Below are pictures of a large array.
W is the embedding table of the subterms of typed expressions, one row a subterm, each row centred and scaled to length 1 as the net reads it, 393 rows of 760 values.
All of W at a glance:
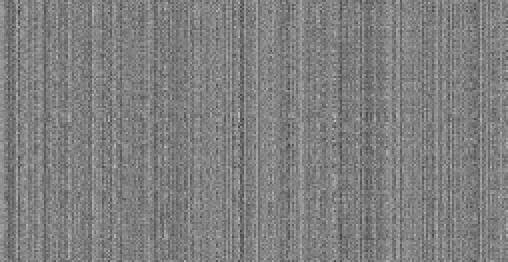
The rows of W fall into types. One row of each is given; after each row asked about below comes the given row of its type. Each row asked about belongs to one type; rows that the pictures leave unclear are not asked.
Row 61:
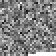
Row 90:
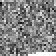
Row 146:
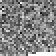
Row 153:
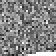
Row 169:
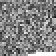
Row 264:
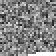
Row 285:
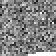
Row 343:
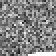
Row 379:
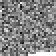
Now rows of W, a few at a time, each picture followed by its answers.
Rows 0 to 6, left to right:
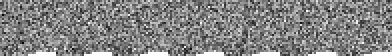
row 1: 61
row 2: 343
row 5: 153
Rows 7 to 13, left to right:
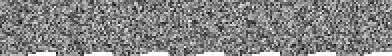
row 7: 146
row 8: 61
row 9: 379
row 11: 264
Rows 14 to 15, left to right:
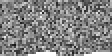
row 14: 285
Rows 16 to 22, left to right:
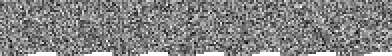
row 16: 90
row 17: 264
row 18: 90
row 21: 264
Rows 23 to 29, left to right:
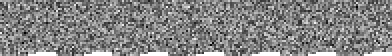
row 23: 90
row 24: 379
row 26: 153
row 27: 169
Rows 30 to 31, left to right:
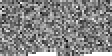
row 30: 146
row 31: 90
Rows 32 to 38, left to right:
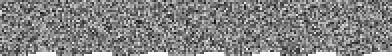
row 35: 264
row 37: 343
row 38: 285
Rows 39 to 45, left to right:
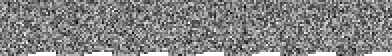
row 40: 146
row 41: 146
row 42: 264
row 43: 169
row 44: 169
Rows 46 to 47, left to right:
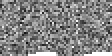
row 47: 264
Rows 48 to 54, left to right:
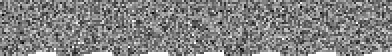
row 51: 146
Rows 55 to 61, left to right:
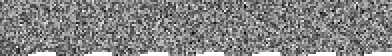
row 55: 343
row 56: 153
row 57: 169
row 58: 90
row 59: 379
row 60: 264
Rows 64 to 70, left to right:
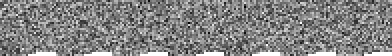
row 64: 343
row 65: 264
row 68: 343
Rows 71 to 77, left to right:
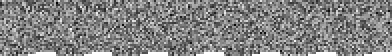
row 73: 61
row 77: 146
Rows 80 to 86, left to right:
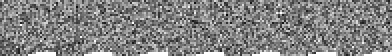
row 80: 343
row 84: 379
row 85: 146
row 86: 169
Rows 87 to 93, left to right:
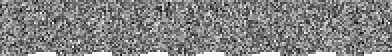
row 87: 285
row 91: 264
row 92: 169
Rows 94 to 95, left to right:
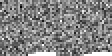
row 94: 343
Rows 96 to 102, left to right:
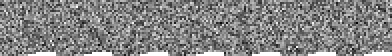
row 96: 264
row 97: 264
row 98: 153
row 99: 379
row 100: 61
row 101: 169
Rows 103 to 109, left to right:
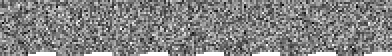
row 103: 61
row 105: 169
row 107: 343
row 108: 343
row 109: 153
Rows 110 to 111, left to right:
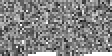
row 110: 153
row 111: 90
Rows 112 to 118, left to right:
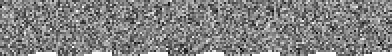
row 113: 169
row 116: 146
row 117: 61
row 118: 153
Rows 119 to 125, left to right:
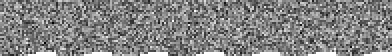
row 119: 153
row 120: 90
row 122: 153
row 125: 285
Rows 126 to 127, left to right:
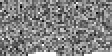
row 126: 343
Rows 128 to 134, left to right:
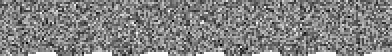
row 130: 343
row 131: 379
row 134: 379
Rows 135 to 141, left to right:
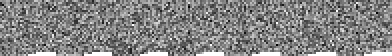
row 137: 343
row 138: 343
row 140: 264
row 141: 379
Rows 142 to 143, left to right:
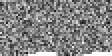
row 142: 90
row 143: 169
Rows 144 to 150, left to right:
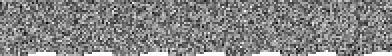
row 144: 90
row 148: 169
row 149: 146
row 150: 153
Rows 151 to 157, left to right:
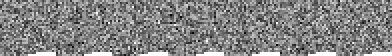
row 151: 285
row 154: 264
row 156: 61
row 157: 169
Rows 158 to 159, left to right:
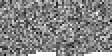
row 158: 61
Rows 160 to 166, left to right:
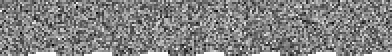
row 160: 379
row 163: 153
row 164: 153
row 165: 343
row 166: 169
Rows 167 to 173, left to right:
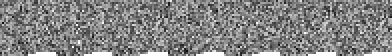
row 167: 61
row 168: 153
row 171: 379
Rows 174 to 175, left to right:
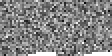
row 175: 153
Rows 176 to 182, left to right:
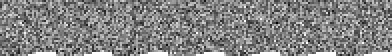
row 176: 343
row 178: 153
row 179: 285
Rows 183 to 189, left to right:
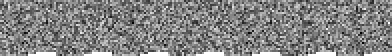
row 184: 169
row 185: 146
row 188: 153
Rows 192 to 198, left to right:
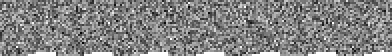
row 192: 169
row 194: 169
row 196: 264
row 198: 146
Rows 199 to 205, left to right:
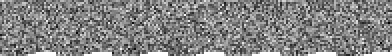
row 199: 285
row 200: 285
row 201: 61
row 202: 343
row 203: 169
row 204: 90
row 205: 153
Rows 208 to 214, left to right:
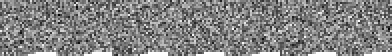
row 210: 343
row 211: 61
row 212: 169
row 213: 343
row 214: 90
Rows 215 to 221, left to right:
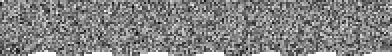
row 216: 379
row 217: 90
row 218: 285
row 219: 153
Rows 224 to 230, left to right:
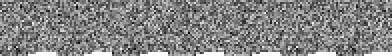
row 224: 153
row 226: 61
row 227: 146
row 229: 169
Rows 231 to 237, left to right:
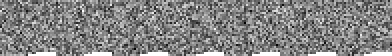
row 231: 146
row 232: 90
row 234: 264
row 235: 379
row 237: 379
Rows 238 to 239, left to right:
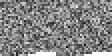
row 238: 379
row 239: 61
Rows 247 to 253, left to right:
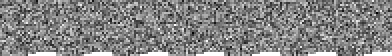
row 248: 285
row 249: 264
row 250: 264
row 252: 90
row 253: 153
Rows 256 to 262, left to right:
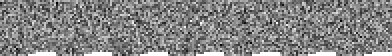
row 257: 90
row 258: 343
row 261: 379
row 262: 61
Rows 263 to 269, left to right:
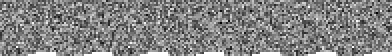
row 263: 169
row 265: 169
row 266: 146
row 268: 285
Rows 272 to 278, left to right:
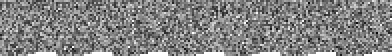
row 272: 169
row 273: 169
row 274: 264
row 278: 61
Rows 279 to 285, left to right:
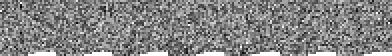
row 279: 379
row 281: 153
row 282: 343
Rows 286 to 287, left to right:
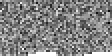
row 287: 146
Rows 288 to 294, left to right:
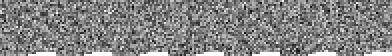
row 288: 264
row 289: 379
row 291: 153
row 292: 61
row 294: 379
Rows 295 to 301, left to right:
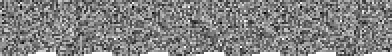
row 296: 153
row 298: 264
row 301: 153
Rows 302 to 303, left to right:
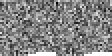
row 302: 90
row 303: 90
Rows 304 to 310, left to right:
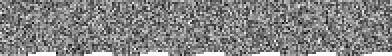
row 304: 146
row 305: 61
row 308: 264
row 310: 90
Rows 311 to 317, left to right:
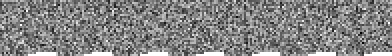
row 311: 90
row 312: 169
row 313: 379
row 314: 285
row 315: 379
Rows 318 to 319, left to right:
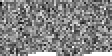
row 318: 90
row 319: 169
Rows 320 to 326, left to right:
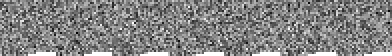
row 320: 90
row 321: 61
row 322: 343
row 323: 90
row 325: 169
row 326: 146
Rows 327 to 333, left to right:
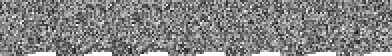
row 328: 343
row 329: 343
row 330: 169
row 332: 285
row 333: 169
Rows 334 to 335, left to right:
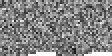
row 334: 61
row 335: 343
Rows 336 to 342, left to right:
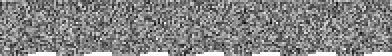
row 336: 90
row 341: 169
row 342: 90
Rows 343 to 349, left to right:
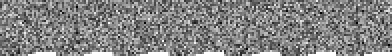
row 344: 169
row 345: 285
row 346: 169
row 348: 153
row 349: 379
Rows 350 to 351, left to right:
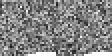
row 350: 90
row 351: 343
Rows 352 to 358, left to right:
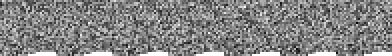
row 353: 379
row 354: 285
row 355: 285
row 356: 343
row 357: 343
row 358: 153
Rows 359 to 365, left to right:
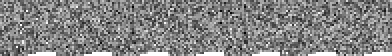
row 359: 153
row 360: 61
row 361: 169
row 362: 146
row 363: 379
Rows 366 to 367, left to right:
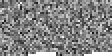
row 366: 61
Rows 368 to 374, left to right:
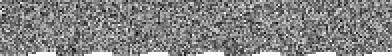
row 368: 146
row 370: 264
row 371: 379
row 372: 343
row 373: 285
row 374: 61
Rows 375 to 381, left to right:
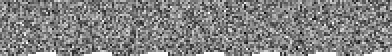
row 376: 285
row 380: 61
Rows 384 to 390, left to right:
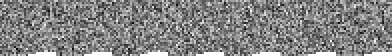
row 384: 146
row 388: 90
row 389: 264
